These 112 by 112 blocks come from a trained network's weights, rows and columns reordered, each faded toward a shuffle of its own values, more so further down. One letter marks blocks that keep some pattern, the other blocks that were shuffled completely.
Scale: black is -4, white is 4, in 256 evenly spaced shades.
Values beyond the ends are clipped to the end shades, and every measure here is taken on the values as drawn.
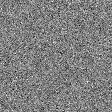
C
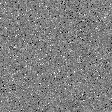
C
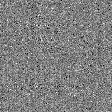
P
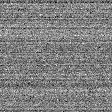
P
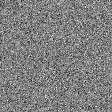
C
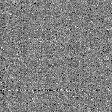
P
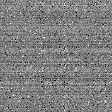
P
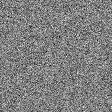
C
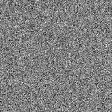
P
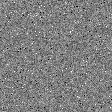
C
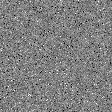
C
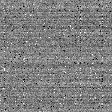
P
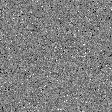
C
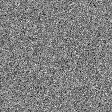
C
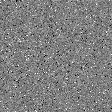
C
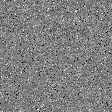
C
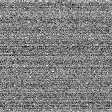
P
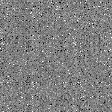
P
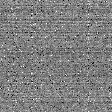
P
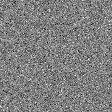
C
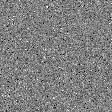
C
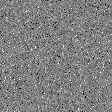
C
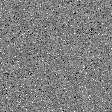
C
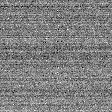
P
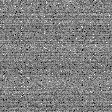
P
